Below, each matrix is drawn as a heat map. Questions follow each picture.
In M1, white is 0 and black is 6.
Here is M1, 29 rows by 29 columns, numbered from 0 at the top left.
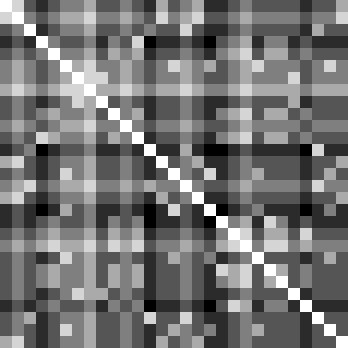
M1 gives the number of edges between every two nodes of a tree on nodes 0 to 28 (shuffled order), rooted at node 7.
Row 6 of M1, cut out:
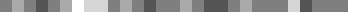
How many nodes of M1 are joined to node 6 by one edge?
3
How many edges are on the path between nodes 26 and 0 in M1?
4
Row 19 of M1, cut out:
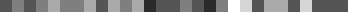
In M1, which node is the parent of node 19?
20
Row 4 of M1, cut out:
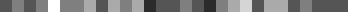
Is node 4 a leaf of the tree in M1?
yes
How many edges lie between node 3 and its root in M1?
3
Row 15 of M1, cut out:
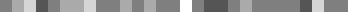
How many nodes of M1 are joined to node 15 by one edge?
3
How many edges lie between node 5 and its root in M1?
1
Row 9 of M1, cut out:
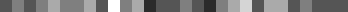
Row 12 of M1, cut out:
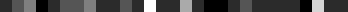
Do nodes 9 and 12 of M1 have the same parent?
no
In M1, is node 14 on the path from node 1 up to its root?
no
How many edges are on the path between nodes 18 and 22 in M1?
1
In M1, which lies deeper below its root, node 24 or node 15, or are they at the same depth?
node 24
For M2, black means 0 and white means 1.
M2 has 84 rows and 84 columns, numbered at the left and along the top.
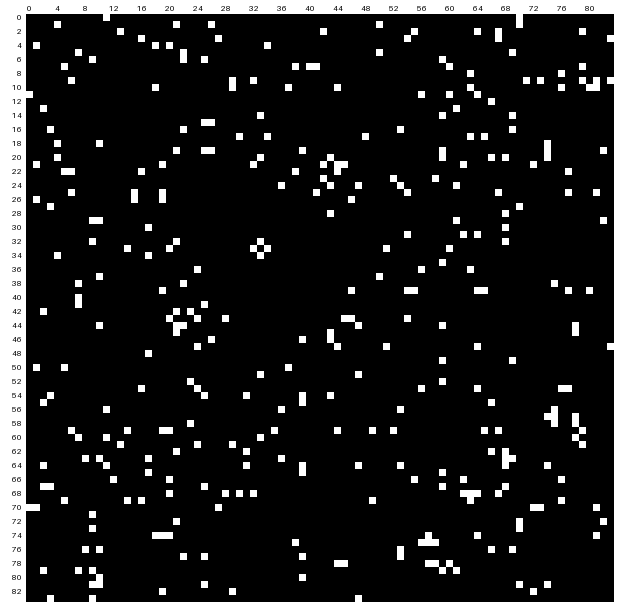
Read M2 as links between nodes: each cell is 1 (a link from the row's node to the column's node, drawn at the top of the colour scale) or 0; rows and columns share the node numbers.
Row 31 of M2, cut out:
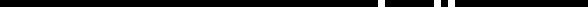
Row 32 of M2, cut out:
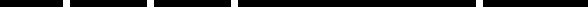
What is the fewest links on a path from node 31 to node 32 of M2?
3
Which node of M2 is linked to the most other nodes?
node 59
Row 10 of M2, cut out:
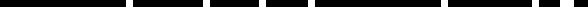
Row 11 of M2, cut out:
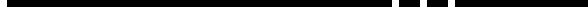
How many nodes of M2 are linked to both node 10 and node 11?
0
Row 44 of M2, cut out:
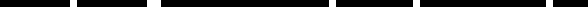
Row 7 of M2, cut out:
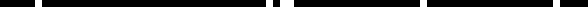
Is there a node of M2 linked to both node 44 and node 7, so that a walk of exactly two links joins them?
no
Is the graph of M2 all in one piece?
yes
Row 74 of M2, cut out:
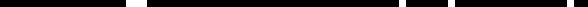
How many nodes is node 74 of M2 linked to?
6
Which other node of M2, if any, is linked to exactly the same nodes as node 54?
none
